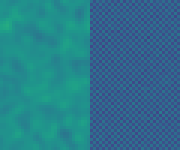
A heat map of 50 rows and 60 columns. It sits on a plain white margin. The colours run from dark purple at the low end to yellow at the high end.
The table splits into one row of 2 panels. Panel 1,1: middling, blotchy, faint in contrast. Panel 1,2: low, checkered.
